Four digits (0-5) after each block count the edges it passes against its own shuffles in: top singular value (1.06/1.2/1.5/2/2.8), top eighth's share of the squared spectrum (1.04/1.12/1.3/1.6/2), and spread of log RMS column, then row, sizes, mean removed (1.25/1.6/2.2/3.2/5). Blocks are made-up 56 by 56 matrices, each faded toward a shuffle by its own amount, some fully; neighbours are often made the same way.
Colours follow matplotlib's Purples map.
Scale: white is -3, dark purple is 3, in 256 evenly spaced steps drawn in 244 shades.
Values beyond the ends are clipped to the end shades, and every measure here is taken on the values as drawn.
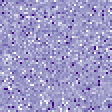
0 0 0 0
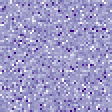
0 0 0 0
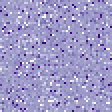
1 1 0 0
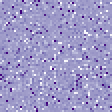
1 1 0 0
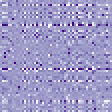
5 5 3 3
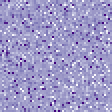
2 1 0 0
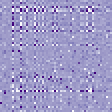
5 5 3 3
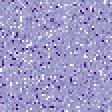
0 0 0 0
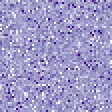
2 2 0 0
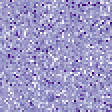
3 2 1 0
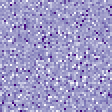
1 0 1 0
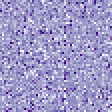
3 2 1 0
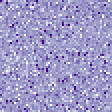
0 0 0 0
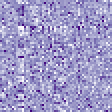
4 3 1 1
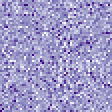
3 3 1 1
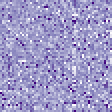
3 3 2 1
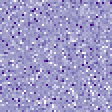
0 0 0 0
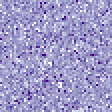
2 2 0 0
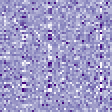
4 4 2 2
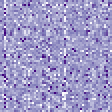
4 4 2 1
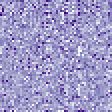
3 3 2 1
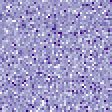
0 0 0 0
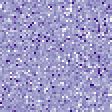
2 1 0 0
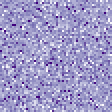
1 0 0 0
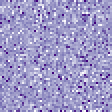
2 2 1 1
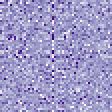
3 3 2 1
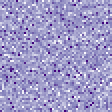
1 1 0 0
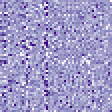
3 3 2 1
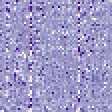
4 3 2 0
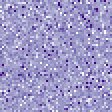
2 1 0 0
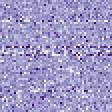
2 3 0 3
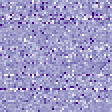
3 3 0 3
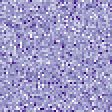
0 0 0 1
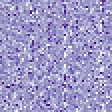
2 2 2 0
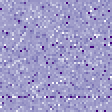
2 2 0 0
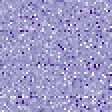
2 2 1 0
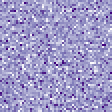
2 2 0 0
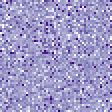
3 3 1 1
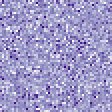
3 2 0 0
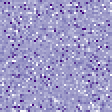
1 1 0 1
